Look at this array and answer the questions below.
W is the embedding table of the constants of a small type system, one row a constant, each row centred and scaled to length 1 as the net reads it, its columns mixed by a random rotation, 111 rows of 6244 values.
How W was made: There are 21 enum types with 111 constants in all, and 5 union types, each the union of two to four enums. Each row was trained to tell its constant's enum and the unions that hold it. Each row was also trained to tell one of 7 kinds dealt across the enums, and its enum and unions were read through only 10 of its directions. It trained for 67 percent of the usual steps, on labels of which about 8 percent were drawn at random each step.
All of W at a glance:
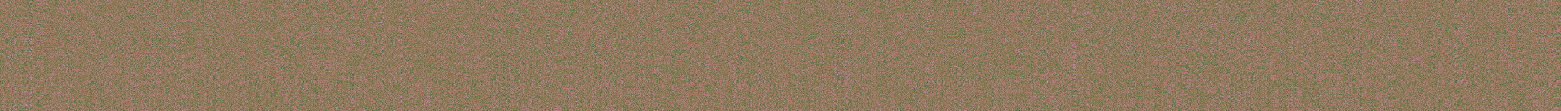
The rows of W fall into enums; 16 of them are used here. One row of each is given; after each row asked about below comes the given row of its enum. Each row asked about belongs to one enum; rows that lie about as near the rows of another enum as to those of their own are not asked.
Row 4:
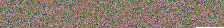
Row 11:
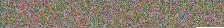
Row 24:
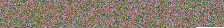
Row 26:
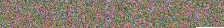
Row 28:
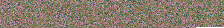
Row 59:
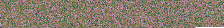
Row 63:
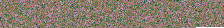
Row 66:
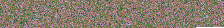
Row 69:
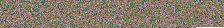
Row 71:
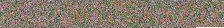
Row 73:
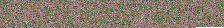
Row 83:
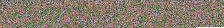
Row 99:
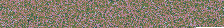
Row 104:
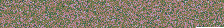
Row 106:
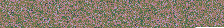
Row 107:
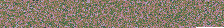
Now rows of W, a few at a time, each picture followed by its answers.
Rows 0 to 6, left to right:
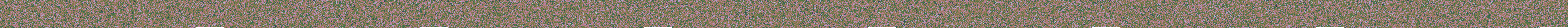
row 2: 83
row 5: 99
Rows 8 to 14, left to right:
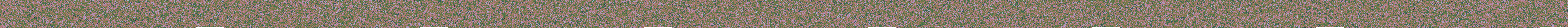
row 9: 99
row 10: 73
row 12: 99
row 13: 4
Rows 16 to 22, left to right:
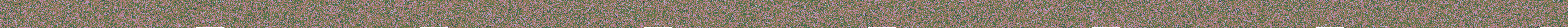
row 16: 4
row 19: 11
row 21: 71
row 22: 99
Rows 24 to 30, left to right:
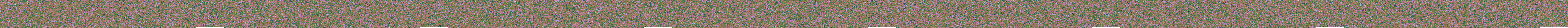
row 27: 69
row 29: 104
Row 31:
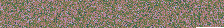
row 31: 71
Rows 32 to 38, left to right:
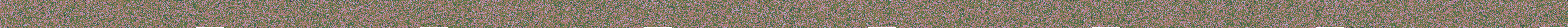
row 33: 59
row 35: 26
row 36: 107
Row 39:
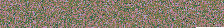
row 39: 24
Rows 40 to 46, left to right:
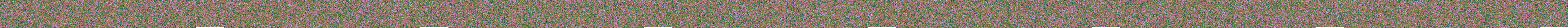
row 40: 83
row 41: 24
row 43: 26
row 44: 106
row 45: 59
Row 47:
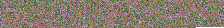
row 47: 26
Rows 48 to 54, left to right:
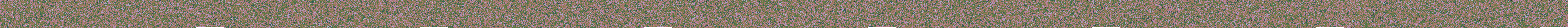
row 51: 104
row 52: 11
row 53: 66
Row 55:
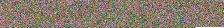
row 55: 71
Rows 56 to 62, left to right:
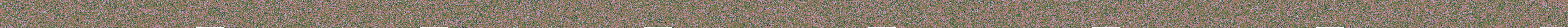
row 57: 83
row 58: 99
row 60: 104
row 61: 11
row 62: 107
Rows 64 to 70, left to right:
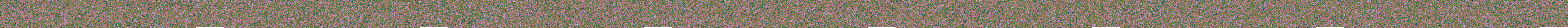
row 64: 11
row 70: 59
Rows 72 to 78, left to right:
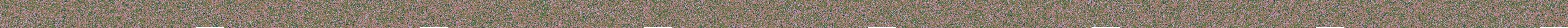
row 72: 59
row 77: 83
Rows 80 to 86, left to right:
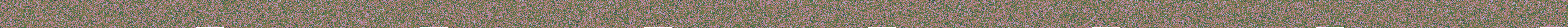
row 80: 28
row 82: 73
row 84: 107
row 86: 107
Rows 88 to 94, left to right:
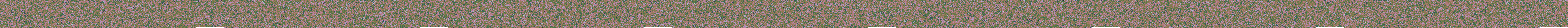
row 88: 66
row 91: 24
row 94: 59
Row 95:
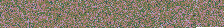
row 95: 11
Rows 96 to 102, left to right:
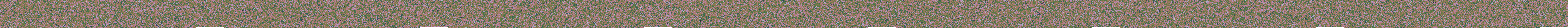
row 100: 24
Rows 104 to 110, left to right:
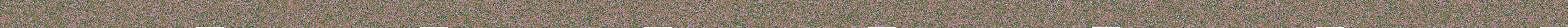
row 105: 24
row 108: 83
